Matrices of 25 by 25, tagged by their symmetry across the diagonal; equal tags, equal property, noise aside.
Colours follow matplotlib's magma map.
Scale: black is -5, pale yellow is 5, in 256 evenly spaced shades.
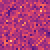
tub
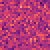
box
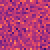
box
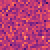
box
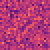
tub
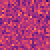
box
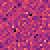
tub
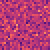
box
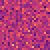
box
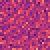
tub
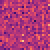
box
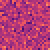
tub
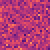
box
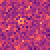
tub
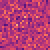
tub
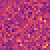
tub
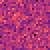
tub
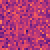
box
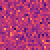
box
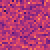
box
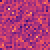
tub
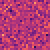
tub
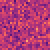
box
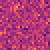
box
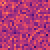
tub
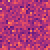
tub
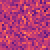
box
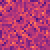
tub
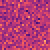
box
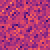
tub
